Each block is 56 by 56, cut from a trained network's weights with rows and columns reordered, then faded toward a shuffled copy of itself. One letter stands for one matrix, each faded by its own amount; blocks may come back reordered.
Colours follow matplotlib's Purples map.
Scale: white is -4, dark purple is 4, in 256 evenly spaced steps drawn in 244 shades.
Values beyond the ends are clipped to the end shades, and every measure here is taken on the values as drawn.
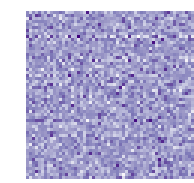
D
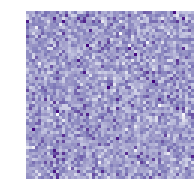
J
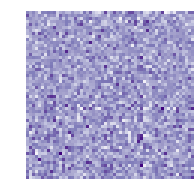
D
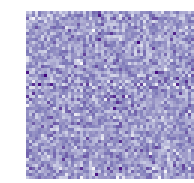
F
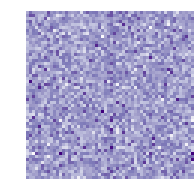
J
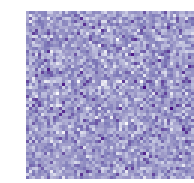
D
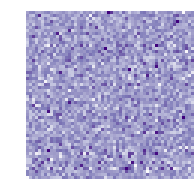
J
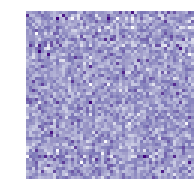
J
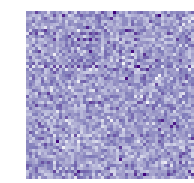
F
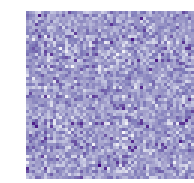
D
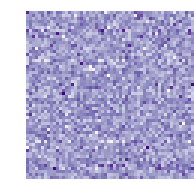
F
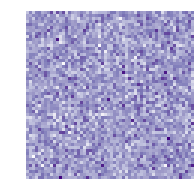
J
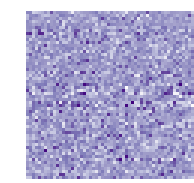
D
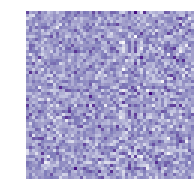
D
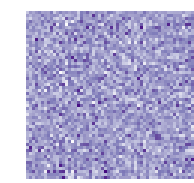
D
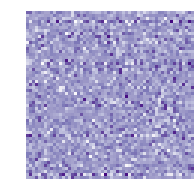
D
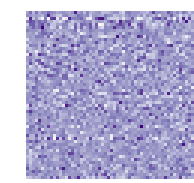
D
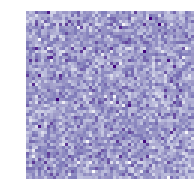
J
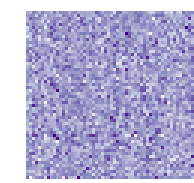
J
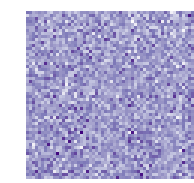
J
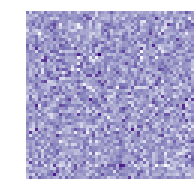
D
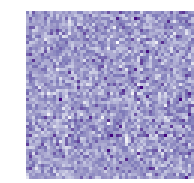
J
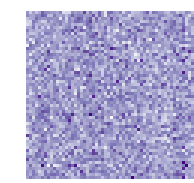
J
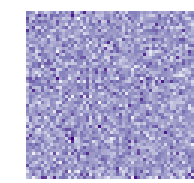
D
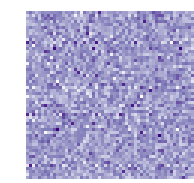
F
